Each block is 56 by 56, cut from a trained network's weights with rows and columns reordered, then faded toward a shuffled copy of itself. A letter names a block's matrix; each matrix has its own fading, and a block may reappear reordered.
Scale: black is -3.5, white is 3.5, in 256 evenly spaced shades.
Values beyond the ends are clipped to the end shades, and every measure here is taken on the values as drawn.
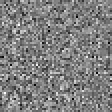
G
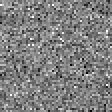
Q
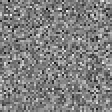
G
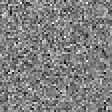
Q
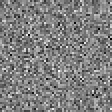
G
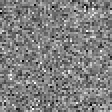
Q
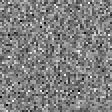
Q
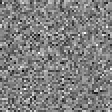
G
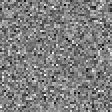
Q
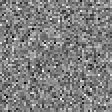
Q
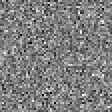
Q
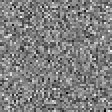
G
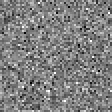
Q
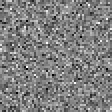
Q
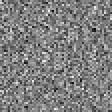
G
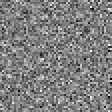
G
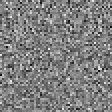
G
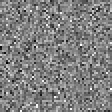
Q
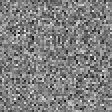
G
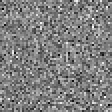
Q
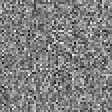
G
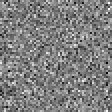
G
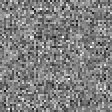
G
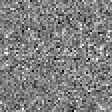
Q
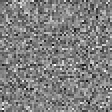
G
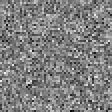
G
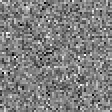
Q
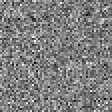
G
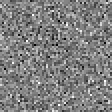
Q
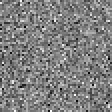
Q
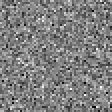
Q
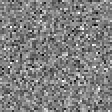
Q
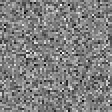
G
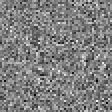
G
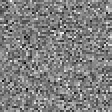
G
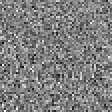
G
